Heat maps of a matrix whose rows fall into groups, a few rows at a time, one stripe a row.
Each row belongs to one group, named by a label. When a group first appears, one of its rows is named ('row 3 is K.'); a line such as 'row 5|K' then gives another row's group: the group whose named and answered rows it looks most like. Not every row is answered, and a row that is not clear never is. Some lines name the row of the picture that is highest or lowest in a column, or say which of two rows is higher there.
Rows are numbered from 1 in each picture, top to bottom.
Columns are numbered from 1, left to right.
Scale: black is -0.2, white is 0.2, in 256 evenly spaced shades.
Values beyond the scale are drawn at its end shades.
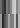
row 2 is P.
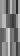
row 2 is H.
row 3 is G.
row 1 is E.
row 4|G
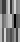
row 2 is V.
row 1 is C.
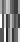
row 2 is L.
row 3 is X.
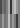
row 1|C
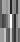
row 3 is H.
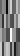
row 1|X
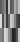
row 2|L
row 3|H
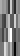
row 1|H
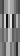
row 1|G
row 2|X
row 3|G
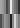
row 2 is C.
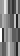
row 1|H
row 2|E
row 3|L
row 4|G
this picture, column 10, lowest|3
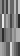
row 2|C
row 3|P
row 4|L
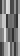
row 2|E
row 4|G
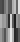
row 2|H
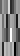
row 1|C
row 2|E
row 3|L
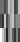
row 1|G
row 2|X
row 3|L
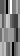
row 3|G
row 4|H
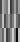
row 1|C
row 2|C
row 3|E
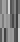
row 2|E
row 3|G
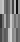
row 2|X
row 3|G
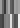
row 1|P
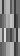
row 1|V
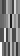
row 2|C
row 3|X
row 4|L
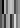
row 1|X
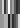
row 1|G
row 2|H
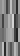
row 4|C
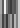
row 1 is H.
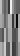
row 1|L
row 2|E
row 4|H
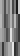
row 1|E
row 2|L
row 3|L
